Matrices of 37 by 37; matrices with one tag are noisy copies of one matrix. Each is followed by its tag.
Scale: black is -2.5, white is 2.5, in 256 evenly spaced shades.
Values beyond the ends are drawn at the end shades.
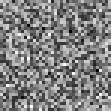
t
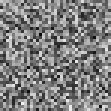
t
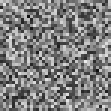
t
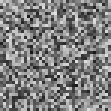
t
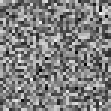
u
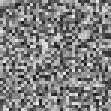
u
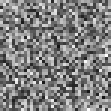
t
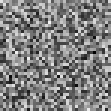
t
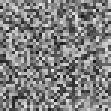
t
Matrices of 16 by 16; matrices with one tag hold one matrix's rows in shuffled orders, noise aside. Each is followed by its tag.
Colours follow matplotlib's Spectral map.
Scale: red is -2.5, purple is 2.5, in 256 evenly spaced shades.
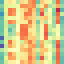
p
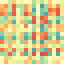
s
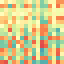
s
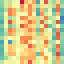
p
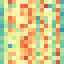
p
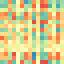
s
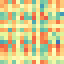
s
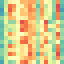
p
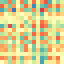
s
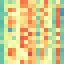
p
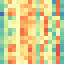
p
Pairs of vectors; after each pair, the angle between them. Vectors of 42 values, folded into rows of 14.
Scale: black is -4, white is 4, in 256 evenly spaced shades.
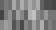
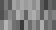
nearly parallel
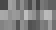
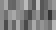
partly opposed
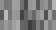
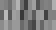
nearly parallel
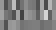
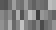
partly aligned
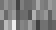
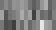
partly opposed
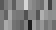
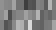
nearly opposite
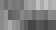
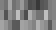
partly opposed
